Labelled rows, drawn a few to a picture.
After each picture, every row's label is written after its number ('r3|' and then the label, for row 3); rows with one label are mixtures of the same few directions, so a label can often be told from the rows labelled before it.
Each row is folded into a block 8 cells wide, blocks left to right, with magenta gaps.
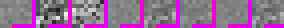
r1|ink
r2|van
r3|ink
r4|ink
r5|van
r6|van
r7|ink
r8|van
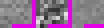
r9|ink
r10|van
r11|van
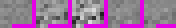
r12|ink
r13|van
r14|van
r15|van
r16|van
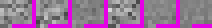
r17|ink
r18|van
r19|van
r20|ink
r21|van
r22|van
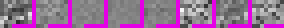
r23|van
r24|ink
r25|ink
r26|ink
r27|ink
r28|ink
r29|van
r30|ink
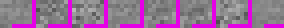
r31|ink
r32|ink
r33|ink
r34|ink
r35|van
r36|van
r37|van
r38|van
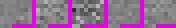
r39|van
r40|ink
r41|ink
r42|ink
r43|ink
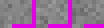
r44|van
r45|ink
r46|ink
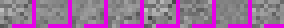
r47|ink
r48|ink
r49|van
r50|van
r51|ink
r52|ink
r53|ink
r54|ink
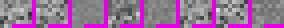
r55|van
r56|ink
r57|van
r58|van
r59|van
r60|van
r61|ink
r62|ink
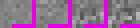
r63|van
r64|ink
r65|van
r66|van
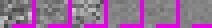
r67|van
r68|ink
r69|ink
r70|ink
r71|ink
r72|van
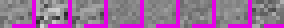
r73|van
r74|van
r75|van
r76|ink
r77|van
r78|van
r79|van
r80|ink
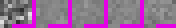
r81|van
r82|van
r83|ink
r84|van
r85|ink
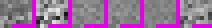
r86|van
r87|van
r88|ink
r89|ink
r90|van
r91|van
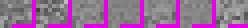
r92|van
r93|ink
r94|van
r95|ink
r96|van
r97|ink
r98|van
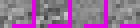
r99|van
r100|van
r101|van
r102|van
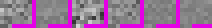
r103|ink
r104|van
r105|van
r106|ink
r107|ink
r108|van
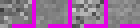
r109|ink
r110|van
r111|ink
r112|ink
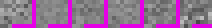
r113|ink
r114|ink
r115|ink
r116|ink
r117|ink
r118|van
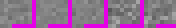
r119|van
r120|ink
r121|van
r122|ink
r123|van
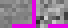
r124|ink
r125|van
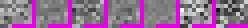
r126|ink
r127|van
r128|ink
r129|van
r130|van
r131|ink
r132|ink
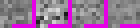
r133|van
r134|van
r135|ink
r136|van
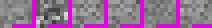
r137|van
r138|van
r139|ink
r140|ink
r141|ink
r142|ink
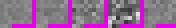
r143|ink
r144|ink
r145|ink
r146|van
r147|ink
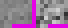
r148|van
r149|van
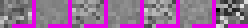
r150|van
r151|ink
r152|ink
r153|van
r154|ink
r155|van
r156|ink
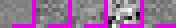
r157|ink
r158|ink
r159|van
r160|van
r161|ink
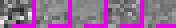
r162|van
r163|van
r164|van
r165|ink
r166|van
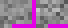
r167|van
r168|ink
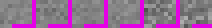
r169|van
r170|ink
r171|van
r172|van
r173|ink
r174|van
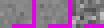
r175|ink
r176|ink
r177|van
